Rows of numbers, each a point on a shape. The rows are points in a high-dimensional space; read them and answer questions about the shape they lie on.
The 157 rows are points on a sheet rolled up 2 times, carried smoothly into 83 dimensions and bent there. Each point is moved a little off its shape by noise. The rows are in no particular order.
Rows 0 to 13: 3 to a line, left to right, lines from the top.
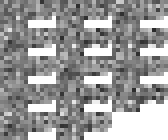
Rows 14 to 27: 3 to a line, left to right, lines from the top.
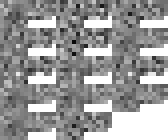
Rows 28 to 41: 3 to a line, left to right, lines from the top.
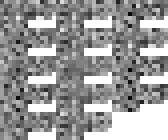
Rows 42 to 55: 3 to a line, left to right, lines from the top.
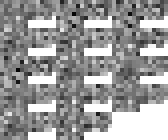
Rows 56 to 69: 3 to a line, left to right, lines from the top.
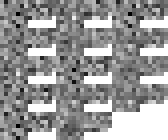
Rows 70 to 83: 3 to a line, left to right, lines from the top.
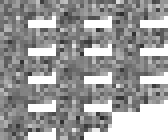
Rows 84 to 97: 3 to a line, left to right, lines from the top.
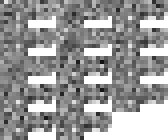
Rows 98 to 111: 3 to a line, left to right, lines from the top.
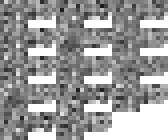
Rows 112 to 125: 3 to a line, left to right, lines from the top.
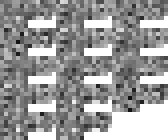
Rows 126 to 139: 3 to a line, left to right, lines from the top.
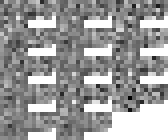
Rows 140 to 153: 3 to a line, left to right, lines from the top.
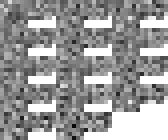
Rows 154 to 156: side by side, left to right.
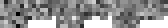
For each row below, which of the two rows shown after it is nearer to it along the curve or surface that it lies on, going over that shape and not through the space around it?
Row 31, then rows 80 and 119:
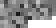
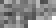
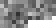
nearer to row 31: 119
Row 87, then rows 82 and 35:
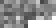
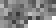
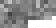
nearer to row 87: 35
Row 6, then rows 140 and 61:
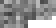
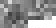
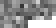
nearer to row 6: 61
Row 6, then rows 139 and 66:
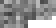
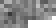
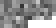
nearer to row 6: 139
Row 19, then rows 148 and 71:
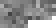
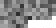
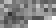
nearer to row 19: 148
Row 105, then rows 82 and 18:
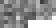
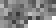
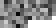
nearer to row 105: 82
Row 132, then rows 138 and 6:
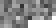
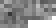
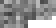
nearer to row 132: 6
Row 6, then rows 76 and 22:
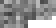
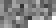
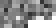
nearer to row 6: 76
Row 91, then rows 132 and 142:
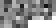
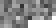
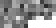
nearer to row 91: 142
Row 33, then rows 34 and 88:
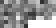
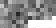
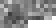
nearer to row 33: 88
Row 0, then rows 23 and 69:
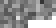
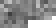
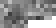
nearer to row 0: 23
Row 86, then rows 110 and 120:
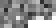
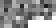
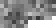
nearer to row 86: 110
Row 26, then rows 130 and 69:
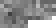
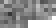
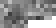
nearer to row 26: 130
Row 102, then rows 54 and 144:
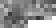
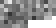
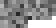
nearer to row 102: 54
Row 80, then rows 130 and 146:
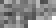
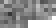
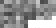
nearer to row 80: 146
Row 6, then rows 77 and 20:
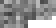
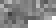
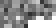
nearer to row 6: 77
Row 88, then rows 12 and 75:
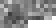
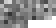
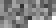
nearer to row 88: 12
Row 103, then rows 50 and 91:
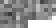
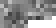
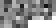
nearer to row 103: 50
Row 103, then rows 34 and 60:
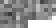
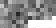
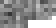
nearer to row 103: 60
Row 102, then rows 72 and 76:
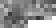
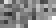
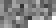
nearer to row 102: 72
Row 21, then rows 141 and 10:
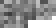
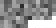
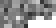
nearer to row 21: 141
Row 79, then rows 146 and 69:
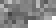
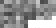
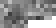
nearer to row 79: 146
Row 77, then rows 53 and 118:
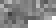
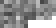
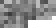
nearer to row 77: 118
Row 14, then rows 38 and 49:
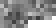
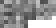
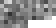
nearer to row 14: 49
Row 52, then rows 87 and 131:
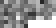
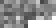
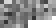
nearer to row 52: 131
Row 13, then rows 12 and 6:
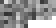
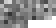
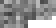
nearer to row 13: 12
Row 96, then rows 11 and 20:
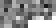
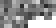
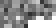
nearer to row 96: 11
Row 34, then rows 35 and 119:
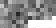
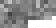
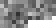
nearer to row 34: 119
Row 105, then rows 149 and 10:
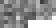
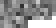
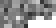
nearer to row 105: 149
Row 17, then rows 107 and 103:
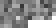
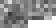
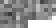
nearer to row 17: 103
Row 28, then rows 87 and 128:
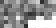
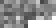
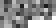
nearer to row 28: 128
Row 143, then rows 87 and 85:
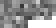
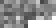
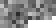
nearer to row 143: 87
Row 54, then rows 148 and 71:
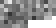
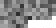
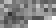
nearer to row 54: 71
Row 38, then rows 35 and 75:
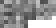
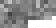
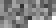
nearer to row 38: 35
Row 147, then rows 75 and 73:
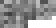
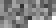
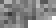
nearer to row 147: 73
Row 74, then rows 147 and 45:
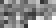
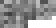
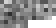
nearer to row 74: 45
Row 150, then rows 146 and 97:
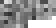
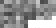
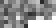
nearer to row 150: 97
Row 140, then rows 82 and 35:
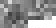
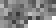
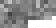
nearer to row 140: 82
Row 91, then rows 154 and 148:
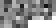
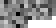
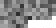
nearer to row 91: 154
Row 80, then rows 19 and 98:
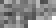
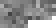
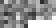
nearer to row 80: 19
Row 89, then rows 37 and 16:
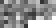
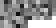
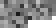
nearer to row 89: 37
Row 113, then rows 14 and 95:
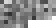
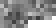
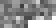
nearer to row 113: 14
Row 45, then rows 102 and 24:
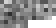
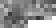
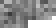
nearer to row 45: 102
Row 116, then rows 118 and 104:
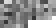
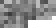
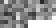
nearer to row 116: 104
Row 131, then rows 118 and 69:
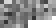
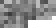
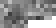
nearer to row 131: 69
